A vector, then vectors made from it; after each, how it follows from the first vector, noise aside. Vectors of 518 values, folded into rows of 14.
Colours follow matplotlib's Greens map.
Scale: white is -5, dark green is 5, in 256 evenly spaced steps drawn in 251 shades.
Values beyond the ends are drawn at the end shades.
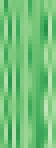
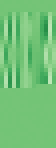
partly zeroed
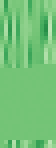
partly zeroed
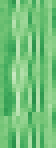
wrapped around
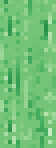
partly zeroed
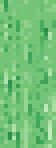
partly zeroed
